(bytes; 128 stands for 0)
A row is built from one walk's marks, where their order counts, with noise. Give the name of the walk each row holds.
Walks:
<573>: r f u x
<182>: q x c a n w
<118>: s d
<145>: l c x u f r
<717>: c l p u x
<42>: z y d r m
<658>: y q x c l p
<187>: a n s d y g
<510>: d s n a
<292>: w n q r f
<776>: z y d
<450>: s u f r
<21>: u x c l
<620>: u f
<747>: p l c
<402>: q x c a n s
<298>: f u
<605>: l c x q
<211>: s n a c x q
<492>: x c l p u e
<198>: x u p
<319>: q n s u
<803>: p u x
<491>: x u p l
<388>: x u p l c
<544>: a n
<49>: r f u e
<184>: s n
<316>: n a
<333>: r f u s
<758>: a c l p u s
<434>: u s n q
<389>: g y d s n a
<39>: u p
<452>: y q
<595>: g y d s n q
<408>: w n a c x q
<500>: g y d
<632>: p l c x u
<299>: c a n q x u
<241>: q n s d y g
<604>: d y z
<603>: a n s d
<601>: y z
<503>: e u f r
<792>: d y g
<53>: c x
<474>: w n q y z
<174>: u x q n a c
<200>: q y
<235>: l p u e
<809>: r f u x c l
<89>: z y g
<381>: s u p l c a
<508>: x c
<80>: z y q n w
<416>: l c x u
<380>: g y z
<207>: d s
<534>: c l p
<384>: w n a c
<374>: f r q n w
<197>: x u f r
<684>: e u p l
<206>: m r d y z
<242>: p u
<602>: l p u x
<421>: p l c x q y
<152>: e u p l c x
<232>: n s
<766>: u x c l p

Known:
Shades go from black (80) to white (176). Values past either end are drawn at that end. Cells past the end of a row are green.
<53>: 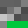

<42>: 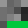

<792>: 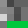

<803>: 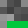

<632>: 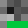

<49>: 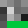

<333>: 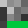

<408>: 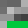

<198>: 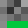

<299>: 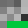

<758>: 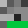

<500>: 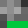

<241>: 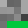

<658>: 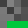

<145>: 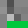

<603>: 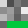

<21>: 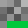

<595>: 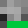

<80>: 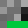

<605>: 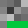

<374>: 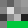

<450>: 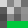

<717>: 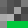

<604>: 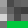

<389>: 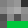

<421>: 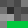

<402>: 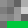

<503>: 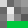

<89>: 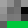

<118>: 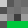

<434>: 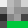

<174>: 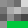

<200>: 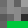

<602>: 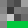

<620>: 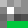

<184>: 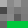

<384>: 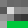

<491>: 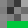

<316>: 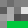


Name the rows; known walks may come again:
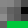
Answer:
<601>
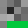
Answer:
<416>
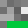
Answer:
<544>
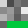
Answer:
<603>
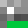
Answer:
<620>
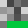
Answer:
<187>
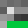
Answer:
<384>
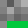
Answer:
<197>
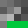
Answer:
<534>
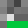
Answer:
<235>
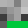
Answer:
<319>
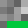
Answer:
<402>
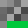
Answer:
<766>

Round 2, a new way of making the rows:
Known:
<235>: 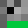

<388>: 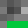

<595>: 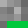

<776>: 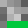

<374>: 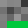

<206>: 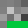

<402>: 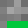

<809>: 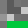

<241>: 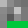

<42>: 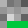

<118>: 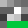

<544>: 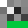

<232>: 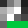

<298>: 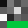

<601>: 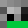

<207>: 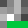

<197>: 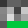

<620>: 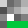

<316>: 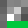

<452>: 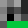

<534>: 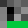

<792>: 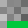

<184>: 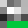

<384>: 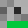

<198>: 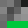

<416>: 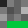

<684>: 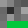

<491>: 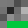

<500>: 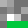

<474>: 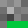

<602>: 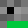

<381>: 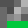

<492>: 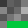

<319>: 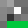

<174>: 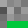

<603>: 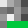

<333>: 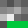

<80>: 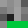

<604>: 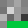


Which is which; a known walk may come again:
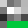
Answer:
<184>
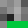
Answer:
<80>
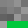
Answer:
<182>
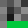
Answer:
<658>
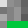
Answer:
<187>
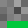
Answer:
<408>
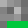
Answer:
<595>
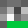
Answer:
<503>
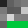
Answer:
<145>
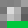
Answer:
<380>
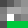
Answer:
<450>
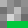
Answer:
<389>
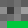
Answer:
<152>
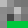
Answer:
<241>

